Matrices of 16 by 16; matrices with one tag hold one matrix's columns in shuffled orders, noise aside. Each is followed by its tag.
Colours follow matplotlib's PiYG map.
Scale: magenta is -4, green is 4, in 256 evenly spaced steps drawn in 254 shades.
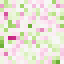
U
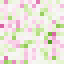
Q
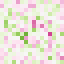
Q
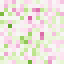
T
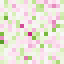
Q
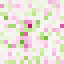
Q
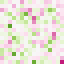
T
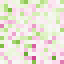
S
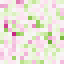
Q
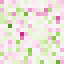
T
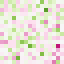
S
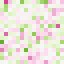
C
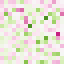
T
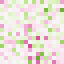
S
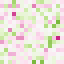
U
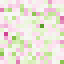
T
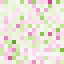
C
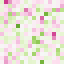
T
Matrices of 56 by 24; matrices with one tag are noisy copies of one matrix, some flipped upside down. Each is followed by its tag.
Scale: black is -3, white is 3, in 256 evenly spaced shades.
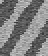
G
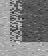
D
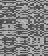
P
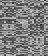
P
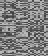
P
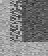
D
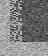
D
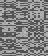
P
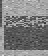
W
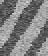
G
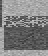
W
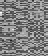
P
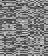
P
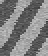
G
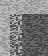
D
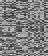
P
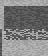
W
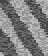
G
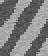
G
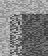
D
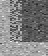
D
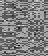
P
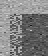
D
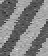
G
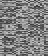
P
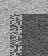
D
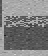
W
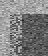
D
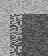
D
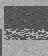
W
